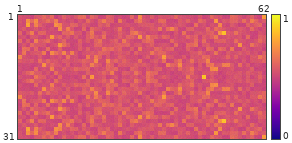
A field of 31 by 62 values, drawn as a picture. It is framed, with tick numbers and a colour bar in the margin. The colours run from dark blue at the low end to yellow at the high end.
Fine speckle covers the field. It is mirror symmetric from top to bottom. No regular stripes run through it. The values are skewed, with a long tail toward high values.
